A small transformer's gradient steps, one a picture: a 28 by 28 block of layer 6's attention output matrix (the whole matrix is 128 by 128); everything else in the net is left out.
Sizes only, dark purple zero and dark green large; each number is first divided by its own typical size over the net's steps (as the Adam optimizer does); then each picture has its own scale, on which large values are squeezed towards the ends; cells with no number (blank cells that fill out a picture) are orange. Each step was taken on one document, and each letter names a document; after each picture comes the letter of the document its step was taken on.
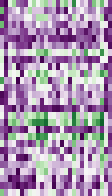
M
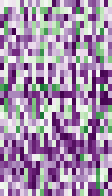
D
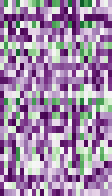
D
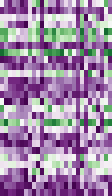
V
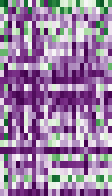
V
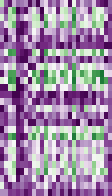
M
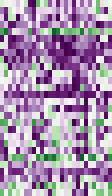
V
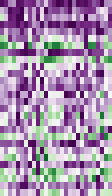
V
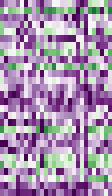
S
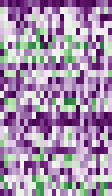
S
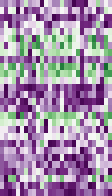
S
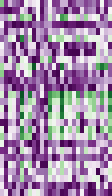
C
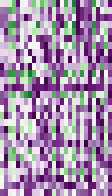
M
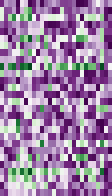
C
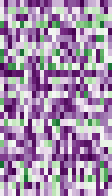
C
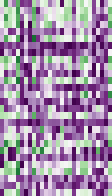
D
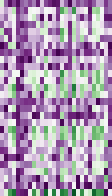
M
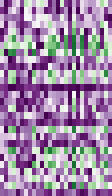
M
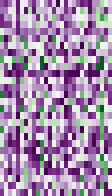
C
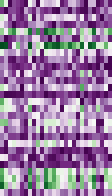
V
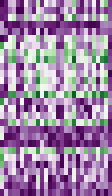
M
